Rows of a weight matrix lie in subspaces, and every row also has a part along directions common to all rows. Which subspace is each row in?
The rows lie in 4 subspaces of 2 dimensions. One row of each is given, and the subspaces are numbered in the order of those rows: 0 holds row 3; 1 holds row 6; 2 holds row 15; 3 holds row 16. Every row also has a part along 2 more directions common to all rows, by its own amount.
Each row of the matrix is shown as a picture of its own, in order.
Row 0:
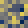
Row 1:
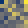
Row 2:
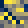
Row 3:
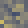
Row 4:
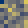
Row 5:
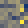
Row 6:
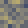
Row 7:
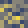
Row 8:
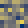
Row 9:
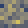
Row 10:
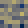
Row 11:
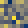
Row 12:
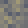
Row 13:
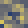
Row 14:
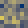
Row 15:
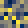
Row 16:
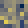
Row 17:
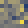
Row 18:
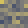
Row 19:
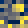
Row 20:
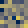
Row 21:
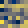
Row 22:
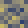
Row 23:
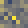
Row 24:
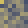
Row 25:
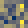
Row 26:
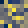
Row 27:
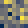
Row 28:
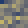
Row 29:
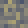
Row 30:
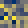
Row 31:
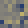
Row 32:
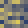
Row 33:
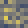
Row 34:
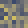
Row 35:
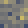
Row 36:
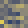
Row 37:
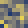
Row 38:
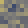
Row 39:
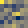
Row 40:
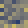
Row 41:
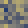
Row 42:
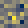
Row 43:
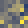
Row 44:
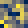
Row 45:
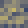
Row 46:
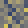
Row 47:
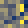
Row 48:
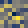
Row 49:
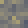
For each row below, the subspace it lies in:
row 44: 0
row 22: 1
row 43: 3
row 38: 3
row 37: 0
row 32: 0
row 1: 0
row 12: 1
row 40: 1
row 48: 1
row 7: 1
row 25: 3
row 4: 0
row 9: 1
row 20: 2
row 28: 1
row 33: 2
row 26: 1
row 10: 3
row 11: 2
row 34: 2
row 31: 3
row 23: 2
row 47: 3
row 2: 2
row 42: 3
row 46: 1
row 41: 2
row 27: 0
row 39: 1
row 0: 3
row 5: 3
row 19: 3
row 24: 0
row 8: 2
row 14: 3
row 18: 1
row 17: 3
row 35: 0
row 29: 2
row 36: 0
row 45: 1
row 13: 0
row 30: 2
